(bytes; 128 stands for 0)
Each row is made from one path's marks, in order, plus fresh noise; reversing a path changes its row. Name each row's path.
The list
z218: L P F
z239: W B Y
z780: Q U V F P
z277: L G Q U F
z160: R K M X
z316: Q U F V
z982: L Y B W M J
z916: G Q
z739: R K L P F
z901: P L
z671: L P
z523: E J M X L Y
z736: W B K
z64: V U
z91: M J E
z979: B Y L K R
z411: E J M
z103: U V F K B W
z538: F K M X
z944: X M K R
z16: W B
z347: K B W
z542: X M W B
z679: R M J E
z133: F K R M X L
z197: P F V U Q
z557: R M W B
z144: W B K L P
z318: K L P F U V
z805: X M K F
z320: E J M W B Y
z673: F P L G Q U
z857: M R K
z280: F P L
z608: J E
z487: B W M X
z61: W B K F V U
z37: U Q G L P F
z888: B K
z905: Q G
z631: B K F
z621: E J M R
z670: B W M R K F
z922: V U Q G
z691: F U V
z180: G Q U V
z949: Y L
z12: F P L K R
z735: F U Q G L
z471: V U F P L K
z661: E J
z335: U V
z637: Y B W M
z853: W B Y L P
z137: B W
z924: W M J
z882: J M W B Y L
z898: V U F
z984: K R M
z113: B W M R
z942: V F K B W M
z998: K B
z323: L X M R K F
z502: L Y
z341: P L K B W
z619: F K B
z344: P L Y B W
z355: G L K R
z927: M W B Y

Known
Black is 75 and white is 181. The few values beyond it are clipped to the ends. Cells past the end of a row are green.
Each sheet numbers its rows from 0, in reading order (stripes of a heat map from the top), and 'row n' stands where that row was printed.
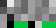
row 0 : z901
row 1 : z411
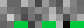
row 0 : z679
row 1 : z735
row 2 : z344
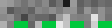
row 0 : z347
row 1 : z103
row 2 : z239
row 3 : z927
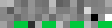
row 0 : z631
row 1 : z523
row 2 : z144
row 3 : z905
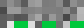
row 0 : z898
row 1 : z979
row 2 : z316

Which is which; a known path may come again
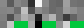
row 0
z316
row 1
z901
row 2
z922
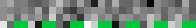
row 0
z979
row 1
z949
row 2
z984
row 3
z239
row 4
z538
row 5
z924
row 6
z736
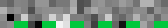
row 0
z180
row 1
z280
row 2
z137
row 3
z277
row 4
z12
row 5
z631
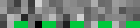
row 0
z805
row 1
z218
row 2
z673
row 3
z942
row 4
z347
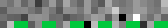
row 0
z103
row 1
z882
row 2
z471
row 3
z91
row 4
z905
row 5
z523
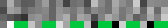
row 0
z64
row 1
z144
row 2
z637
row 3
z344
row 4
z411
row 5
z502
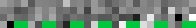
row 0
z739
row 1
z982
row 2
z318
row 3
z898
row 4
z335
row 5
z113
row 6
z916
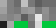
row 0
z621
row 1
z927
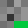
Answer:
z37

